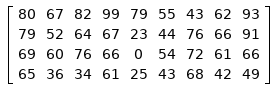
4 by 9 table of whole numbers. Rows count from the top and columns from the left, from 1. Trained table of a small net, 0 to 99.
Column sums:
293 215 256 293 127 196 259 231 299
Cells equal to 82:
1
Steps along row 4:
down down up down up up down up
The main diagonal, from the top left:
80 52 76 61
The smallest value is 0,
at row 3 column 5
